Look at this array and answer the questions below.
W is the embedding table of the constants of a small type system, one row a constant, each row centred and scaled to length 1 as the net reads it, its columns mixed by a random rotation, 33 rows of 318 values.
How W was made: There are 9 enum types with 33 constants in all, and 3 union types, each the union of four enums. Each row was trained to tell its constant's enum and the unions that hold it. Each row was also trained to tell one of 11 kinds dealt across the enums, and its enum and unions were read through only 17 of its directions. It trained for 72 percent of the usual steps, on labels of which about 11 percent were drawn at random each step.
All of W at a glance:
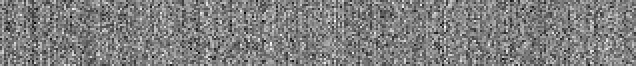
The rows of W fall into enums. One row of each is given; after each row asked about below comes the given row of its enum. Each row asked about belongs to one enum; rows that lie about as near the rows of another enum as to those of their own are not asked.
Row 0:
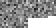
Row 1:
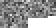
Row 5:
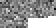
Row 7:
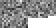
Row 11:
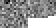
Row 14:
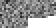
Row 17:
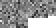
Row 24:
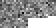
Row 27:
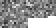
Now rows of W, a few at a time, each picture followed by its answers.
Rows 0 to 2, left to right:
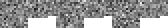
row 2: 11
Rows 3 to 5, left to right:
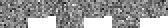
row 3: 7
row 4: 27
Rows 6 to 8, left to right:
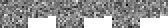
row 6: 14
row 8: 0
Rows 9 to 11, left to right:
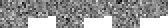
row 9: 7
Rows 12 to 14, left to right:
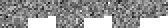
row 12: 0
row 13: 5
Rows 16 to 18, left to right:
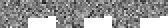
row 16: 1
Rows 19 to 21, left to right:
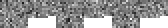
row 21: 24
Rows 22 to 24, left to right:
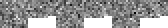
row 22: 24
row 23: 0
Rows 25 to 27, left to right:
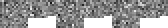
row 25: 5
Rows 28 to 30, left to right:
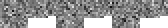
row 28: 17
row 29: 27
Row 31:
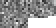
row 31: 5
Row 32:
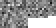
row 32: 27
